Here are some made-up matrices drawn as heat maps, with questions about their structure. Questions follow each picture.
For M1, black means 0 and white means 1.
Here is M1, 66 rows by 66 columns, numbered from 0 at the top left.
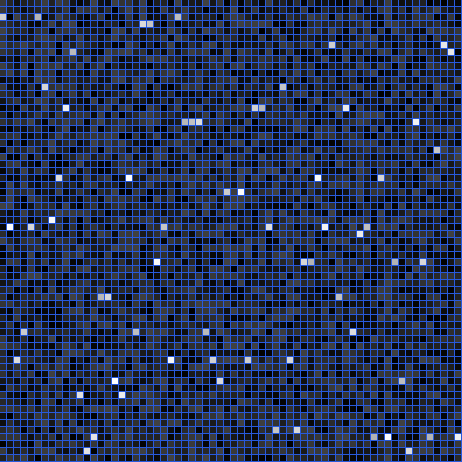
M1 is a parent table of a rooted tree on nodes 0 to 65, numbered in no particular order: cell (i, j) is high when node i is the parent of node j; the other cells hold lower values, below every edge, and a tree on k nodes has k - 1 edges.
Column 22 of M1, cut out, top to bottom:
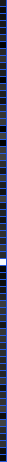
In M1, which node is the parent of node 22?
37
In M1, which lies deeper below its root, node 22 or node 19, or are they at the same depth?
node 22
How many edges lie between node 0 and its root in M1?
3
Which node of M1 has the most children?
32
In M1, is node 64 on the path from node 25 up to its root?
no
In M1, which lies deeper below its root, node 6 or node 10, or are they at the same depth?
node 6
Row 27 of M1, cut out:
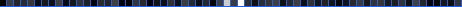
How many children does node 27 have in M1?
2
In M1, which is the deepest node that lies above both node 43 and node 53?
62
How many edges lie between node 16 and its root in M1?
5
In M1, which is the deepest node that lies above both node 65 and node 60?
62
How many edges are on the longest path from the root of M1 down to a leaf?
22
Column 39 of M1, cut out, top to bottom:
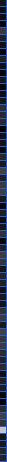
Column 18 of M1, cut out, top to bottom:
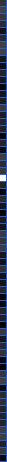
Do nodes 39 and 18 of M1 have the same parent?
no
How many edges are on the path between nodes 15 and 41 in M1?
16
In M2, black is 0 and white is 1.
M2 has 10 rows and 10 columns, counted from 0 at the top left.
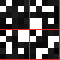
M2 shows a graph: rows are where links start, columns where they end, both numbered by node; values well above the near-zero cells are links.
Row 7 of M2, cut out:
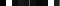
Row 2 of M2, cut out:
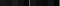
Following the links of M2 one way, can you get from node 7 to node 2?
no
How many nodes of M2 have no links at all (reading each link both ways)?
1
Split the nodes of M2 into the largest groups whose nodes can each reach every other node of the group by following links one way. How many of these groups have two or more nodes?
1
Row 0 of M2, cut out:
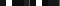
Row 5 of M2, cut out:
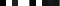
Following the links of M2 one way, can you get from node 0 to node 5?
yes
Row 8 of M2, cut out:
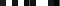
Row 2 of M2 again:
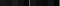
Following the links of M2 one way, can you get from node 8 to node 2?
no
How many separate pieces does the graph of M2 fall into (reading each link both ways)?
2
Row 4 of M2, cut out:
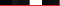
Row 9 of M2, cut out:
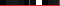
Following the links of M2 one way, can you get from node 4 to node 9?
yes
